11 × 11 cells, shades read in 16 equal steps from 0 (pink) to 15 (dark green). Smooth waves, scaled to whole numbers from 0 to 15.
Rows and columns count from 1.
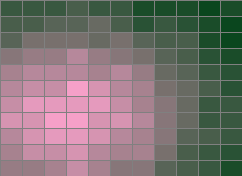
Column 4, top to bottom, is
11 10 8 4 4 0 1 0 1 2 3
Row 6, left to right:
4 3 3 0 2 4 5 8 9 11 13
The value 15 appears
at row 1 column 10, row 2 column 11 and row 3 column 11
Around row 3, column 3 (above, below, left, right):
10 6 8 8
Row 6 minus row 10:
-1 0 0 -2 -2 -1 0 0 -2 -1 0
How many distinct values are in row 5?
7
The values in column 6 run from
2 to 12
